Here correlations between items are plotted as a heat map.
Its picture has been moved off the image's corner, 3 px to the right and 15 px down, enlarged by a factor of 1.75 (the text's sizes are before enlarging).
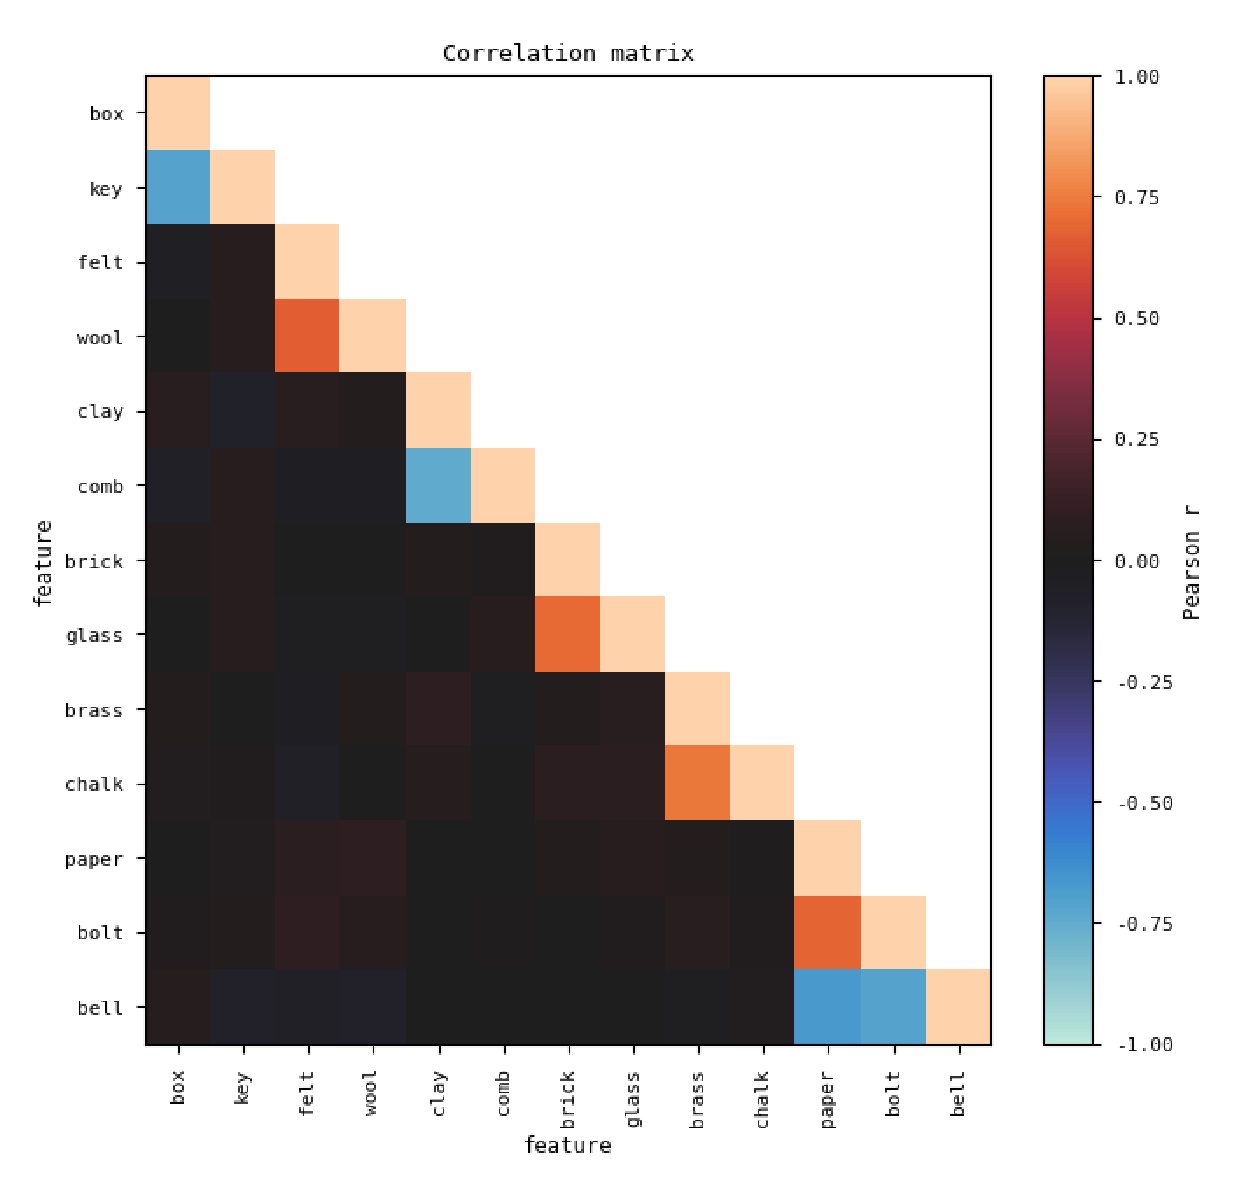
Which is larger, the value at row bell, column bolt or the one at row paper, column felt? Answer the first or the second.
the second
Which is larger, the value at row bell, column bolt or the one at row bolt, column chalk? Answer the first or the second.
the second
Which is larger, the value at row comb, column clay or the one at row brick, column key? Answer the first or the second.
the second
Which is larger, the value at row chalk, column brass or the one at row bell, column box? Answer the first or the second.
the first
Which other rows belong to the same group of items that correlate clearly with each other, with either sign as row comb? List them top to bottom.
clay
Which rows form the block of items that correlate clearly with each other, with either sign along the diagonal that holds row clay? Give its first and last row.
clay to comb
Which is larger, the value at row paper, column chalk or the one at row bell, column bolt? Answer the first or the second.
the first
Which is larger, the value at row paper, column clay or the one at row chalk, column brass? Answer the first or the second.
the second
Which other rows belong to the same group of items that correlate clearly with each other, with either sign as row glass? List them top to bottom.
brick
